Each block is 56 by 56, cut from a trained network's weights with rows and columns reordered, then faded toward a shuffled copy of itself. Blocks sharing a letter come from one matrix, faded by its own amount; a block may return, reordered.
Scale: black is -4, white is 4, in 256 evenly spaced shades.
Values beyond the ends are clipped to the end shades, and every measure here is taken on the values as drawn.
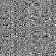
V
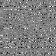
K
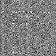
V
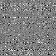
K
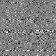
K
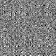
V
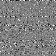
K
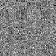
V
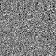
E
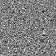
E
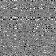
K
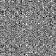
V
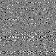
K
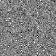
E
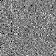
E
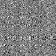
V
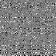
K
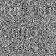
V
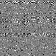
K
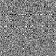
V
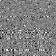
K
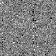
E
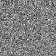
E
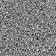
E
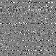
K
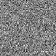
E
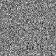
E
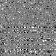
K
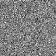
E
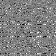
K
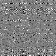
K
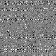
K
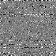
K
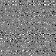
K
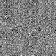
V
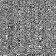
V
